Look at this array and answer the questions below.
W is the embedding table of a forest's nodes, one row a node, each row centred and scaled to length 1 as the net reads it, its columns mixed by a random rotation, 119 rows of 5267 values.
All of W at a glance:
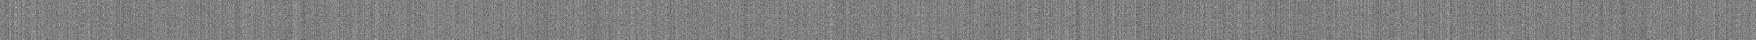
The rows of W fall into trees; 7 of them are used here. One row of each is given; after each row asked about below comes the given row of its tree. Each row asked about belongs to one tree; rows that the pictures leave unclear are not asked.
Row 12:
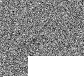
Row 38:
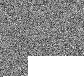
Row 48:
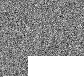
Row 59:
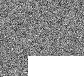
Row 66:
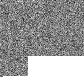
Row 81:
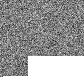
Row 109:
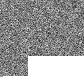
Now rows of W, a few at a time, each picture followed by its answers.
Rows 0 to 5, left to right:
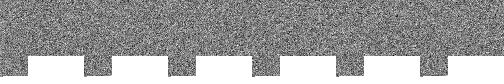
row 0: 59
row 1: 38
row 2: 48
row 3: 12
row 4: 48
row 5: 38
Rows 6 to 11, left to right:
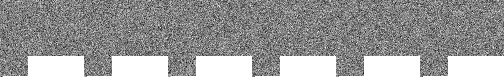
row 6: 66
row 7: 48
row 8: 109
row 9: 38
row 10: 59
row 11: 38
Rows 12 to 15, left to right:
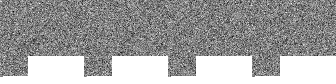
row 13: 109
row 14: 59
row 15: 12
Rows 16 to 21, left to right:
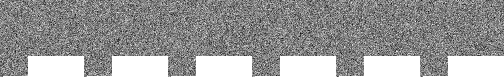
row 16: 38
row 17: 12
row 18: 48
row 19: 109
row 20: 66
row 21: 66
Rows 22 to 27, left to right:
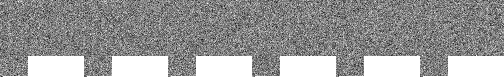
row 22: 66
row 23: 66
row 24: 12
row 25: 48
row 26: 81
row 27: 12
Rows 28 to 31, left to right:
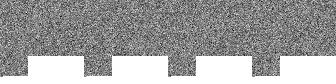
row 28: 48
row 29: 109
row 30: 48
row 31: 109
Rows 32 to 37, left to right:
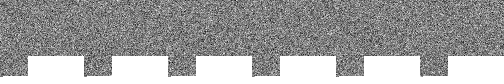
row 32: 38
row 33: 38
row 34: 12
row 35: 109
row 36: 12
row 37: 48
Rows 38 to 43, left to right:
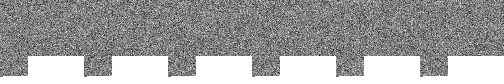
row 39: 38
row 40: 38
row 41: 38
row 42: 66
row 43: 66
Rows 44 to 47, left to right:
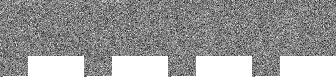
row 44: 66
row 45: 66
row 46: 81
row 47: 81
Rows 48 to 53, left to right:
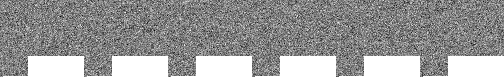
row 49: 12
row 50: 66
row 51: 38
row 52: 59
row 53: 81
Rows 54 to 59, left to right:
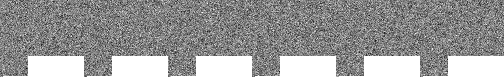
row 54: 48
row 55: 38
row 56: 12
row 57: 59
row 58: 109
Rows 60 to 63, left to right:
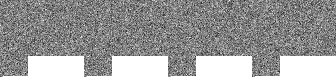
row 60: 12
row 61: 12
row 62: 109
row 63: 59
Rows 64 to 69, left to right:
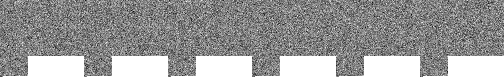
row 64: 66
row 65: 66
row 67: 38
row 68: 38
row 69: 59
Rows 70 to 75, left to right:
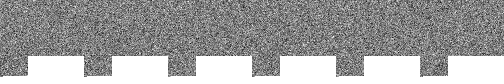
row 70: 38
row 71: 12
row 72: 109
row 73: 12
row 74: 109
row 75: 81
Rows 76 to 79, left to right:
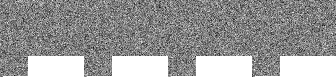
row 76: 66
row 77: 109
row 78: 109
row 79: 12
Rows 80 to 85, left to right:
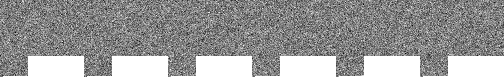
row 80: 81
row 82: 12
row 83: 48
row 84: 38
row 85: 48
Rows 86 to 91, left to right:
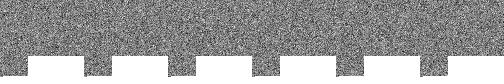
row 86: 48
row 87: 48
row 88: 12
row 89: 59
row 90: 59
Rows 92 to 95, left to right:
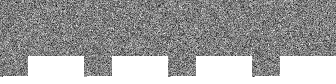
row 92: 81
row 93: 109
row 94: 109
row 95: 66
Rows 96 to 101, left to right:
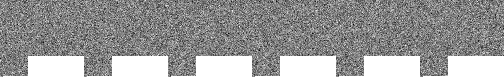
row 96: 48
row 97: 109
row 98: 81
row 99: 81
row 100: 48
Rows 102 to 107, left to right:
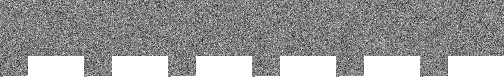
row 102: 38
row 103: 109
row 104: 12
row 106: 59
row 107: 59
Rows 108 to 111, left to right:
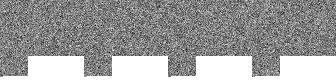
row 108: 48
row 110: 38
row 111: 59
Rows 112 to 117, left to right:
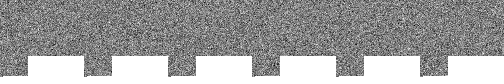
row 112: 81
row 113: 59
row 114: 38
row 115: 81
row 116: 12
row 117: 38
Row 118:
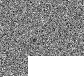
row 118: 12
